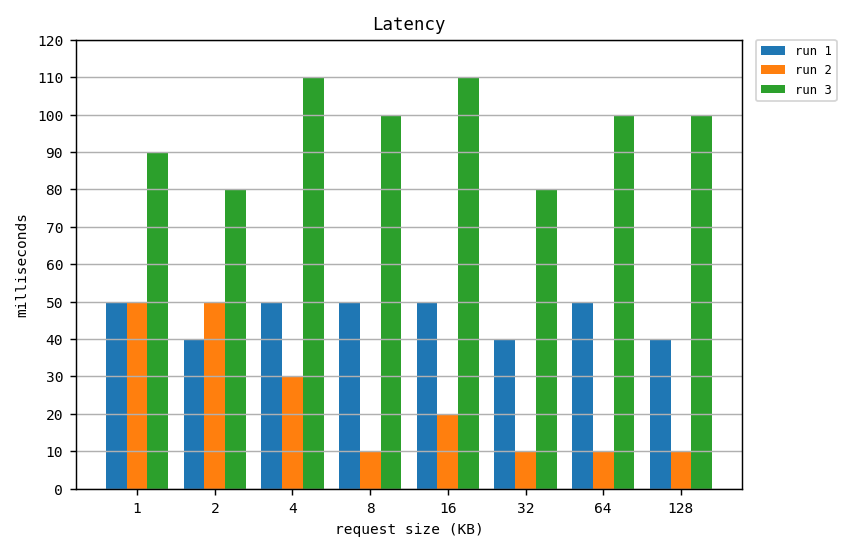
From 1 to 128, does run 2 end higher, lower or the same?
lower
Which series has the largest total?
run 3
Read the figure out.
Title: Latency
x-axis: request size (KB), ticks 1 2 4 8 16 32 64 128
y-axis: milliseconds, ticks 0 10 20 30 40 50 60 70 80 90 100 110 120
Legend: run 1, run 2, run 3
Values:
run 1: 50 40 50 50 50 40 50 40
run 2: 50 50 30 10 20 10 10 10
run 3: 90 80 110 100 110 80 100 100
